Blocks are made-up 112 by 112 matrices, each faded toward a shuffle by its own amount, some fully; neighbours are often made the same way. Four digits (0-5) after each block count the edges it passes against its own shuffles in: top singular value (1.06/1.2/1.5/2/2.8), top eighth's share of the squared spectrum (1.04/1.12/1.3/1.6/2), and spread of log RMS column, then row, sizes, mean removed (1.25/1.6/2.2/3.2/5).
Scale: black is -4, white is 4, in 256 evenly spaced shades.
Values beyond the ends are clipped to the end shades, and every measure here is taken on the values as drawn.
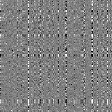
5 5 4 3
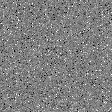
0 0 0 0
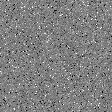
0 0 0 0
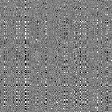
5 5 4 3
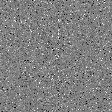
2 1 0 0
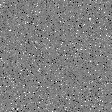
1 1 0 0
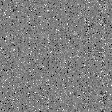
3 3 2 0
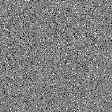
3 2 1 1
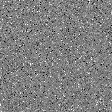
3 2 0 0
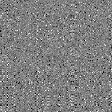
4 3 2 2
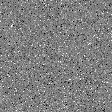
2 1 0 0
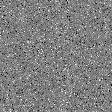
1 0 0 0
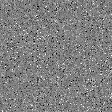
3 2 1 1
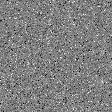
1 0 0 0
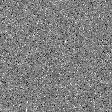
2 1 0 0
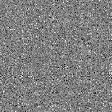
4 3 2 1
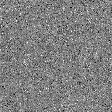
2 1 0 0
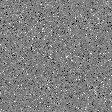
0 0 0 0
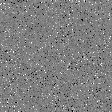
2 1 0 0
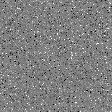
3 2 0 0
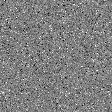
0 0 0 0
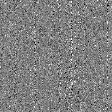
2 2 3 0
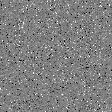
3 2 1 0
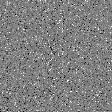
3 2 1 0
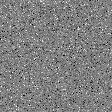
0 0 0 0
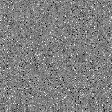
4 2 1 1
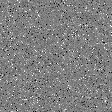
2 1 0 0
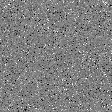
2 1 0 1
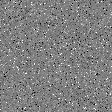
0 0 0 0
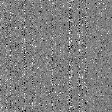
2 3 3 0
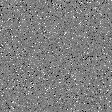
0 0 0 0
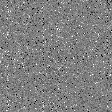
1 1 2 0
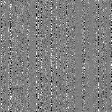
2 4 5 0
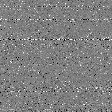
3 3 0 3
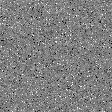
1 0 0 0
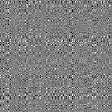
5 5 4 4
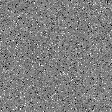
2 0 0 0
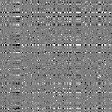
5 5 3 4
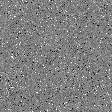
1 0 0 0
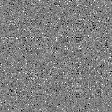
4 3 1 2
